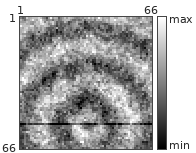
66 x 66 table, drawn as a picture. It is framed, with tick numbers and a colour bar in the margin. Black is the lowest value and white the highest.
No overall slope runs across the table. The centre is the ninth with the lowest average. Row 54 differs from the rows beside it. Rings spread out from the bottom middle.
